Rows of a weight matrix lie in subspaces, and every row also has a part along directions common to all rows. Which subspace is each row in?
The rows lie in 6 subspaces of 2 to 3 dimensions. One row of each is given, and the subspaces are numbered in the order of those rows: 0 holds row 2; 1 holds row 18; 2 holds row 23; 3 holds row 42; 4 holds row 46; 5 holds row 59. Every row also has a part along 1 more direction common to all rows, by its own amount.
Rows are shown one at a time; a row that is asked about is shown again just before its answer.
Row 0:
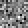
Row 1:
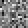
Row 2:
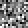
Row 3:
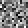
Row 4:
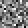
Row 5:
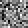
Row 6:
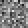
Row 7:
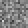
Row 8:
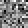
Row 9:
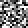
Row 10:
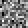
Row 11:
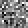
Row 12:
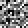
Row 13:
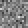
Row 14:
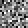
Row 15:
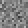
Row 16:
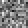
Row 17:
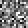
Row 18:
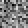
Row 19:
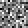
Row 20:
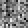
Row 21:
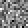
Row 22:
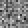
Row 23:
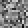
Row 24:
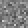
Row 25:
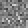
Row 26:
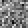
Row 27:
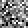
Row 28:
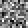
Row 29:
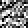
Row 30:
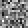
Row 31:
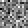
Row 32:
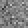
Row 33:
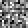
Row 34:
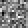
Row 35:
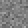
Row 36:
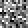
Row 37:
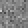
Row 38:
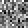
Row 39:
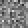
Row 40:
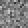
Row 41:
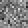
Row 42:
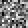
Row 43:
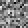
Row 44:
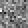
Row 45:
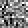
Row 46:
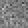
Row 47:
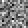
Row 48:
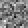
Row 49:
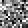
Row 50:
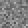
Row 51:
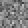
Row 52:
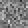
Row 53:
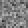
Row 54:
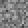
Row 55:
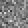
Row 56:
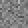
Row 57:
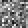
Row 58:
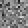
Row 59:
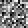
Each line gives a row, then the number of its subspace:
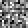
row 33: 0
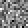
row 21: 5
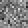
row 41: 3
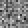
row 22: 0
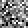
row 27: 4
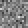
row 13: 0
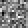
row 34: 1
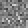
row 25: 3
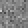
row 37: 1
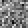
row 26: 3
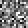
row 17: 2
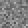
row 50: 4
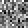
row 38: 1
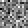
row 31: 0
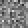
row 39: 5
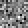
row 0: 0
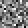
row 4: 2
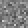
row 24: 2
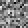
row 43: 5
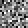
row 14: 1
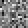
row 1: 1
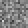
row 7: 0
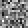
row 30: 2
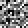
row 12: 5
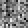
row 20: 0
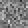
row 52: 3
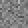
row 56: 3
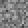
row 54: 2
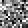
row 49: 3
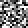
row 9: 4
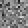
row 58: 3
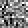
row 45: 4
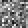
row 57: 3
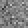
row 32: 4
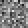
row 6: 5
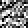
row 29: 5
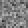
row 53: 2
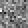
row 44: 1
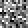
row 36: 1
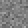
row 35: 4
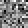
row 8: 1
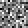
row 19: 0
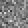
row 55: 1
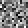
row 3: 2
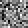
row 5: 3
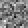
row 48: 2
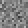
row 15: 2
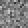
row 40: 5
